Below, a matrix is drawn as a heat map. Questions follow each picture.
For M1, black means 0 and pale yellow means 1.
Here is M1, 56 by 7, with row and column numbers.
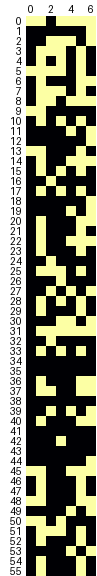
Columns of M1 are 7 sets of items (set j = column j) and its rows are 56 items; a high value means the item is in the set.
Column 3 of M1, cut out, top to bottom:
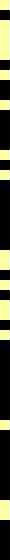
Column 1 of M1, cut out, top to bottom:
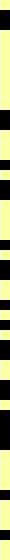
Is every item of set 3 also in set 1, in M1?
no
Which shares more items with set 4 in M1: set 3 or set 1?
set 1
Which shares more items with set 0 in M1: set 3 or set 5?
set 5
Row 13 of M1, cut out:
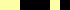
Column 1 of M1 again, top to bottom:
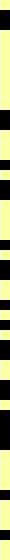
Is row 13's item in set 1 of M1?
yes
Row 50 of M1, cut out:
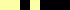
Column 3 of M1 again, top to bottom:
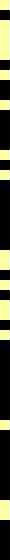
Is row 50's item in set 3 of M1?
yes
